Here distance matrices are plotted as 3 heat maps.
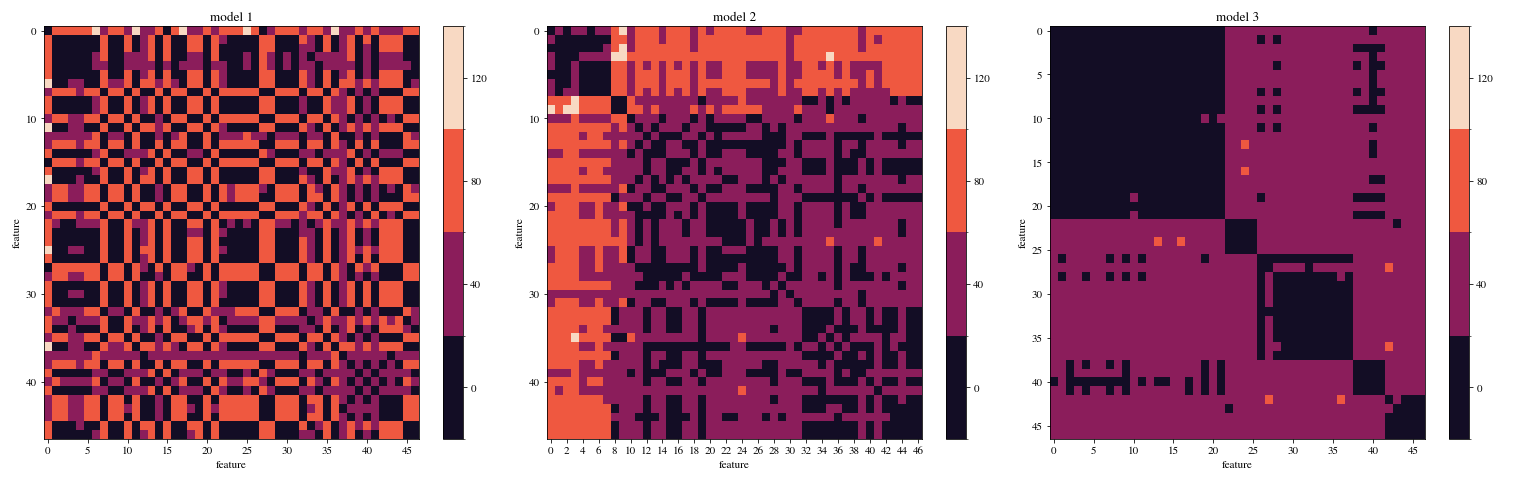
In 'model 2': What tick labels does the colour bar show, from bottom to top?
0, 40, 80, 120
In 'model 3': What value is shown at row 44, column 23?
40
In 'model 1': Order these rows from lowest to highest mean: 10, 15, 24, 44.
24, 44, 10, 15
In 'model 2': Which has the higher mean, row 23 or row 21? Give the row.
23
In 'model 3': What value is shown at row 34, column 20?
40
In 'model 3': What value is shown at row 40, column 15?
40
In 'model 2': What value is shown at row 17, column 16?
40
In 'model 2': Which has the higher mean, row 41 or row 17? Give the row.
41
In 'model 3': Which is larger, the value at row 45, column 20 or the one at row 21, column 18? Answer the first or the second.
the first
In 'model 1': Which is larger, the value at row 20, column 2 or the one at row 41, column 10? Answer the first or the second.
the second
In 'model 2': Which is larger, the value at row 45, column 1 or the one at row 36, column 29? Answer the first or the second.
the first
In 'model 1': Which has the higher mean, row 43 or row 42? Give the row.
43
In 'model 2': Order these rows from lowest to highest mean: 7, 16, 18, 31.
16, 18, 31, 7
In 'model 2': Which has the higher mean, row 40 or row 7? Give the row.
7
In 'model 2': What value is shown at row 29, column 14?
40
